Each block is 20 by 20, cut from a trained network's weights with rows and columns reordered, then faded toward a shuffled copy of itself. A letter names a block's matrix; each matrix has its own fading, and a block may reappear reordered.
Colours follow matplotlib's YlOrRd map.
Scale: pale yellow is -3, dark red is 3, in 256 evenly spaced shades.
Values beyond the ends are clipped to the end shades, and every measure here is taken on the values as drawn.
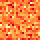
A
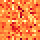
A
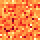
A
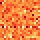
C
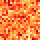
C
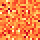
C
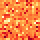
A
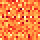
C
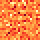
A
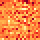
A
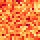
C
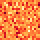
C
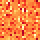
A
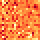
A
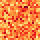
C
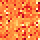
A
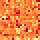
A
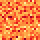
C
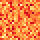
C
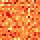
A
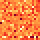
C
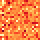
A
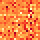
A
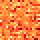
A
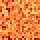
C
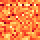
C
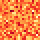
C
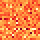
C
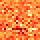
C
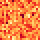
C
